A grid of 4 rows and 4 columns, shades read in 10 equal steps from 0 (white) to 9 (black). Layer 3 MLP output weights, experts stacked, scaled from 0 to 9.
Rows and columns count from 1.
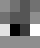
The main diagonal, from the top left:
4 6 7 4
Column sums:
14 24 23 13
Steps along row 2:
up same down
